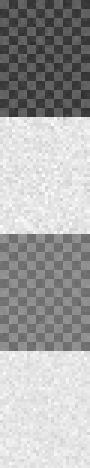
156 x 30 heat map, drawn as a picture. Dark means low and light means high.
The table splits into 4 rows of 1 panel. Panel 1,1: low, checkered. Panel 2,1: very high, fine-grained, faint in contrast. Panel 3,1: middling, checkered. Panel 4,1: very high, fine-grained, faint in contrast.
